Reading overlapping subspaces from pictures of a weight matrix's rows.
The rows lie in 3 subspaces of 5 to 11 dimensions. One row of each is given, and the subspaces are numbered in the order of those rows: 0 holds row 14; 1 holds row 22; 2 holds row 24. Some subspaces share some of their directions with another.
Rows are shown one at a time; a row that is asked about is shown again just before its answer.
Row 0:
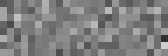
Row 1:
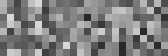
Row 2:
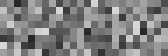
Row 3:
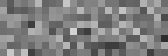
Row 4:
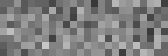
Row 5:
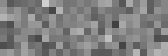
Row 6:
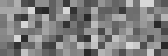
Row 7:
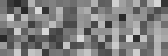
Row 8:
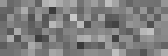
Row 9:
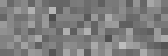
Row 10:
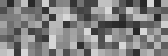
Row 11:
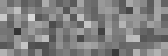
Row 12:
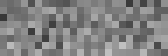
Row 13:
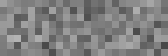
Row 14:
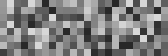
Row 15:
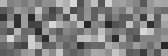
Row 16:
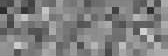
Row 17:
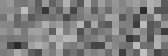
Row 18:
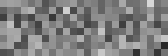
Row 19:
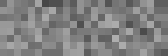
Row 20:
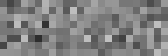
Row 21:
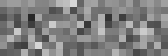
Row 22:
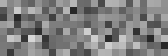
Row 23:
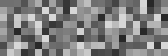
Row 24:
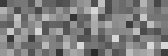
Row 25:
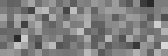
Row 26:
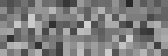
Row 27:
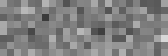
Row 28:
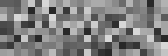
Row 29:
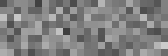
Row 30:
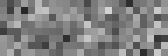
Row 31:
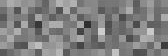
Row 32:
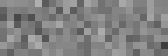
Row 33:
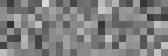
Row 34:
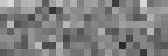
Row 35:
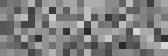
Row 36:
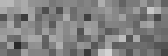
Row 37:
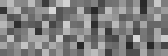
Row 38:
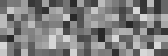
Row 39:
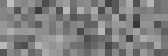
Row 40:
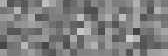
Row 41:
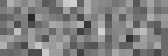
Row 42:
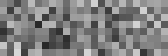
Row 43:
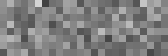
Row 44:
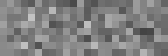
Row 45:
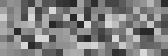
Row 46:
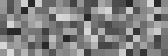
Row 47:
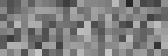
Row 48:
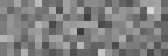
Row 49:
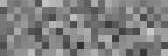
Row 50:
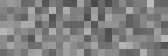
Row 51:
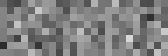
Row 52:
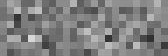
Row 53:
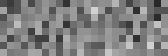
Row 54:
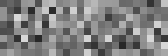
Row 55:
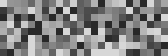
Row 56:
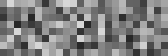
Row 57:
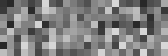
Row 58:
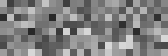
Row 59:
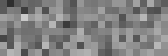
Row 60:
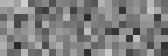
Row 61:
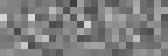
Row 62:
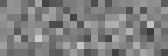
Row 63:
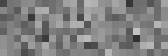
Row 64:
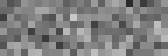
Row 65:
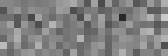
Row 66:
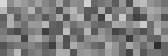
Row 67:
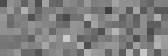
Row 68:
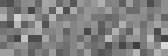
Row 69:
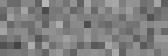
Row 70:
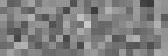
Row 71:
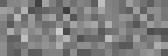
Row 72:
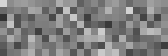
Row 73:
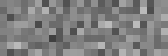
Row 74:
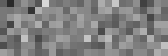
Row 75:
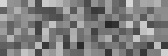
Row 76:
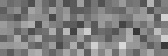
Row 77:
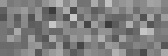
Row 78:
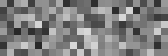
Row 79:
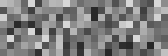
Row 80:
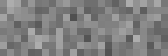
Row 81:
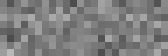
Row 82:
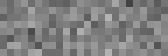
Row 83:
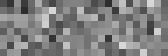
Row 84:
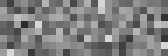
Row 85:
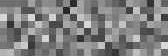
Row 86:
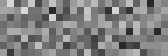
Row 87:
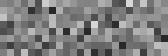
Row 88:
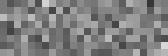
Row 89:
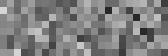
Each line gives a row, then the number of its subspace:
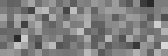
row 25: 2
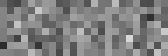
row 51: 0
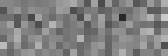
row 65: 0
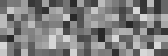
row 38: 0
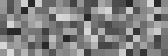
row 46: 0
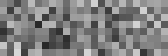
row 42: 0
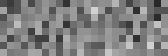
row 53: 2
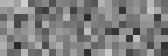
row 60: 0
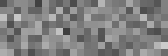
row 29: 0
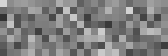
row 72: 0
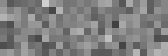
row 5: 2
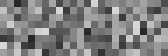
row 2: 0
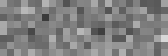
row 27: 0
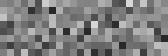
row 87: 2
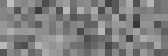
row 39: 1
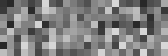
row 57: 0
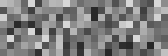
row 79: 2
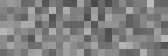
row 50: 1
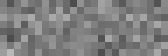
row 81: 0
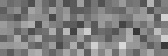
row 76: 0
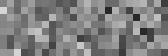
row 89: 0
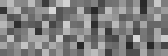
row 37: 2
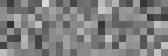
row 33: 0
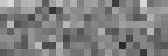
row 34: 0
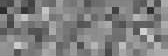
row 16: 0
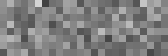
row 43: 0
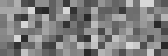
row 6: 2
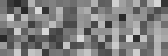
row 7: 0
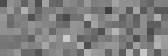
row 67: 0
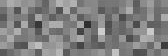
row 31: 1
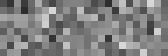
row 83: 0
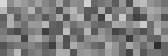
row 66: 0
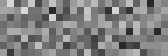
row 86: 0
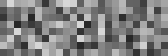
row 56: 2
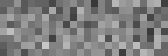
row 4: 0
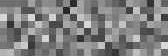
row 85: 2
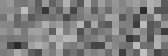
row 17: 0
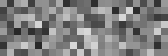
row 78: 0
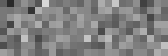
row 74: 0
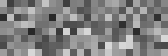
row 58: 2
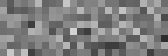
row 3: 0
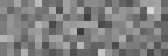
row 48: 0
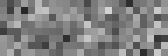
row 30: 0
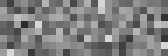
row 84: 0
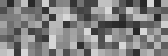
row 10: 0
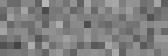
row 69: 0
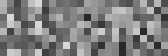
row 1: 0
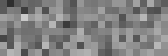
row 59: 0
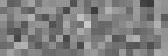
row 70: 2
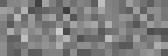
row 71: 0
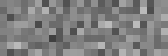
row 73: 0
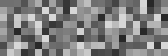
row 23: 0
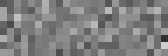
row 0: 0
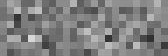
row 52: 1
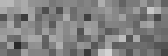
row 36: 0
